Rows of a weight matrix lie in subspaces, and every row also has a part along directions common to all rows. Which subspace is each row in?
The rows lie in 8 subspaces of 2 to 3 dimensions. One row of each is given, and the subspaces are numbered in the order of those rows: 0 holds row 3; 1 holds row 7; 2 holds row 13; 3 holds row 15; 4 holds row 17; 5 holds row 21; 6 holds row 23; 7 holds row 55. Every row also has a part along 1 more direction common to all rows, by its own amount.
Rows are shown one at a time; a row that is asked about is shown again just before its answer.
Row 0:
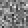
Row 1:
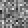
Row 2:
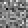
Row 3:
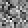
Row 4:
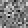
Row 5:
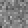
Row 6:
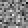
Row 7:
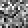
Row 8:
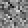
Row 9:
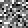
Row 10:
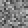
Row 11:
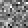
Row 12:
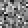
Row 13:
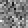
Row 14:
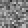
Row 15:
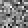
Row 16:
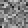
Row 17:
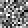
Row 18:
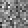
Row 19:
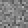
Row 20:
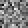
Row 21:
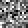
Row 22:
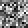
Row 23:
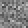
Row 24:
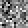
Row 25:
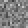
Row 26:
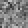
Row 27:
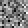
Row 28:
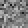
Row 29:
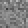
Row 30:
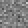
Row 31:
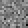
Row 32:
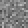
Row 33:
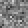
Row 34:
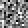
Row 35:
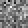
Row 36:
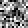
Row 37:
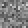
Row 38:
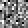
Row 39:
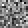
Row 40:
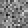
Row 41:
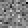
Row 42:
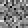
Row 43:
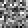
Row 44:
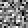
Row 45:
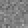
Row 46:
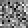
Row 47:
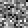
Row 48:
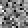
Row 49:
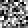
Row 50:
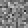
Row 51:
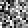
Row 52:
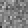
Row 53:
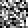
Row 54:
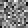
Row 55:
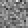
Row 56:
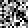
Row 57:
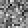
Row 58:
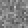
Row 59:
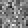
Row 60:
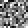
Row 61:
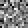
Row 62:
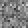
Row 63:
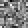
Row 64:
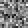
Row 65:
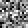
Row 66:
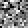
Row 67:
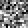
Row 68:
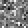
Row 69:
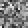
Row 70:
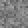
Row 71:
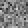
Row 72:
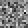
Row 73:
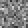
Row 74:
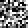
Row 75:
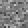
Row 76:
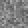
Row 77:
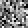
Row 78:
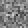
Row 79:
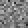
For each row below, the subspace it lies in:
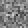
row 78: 4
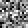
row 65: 5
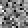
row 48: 2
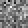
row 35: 2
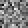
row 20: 2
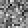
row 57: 4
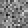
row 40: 4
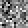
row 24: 0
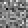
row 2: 7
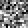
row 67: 1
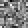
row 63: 1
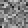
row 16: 4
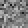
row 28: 7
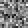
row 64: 0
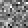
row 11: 3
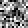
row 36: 6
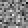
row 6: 3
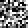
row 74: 7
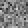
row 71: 5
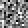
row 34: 4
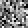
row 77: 5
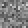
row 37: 6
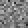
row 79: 2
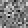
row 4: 4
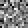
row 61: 2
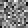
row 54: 4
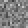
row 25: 1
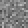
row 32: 4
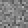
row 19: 3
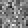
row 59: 2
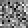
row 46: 6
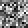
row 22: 6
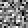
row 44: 3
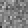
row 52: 0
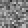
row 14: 1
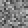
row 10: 5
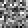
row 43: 7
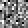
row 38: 4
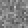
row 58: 5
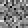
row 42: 2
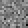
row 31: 2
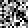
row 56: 6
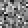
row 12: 3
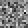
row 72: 6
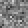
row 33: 0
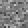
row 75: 1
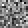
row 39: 7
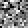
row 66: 0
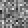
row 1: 4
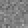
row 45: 1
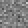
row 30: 3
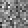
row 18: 0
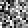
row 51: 0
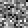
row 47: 0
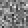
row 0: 5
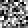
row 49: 7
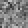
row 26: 2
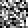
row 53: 7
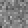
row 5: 0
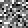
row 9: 3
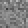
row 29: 7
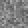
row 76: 5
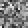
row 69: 2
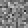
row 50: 6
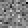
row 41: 3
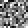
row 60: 1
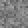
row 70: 5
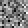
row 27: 6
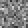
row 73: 1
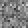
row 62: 6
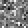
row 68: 6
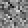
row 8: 0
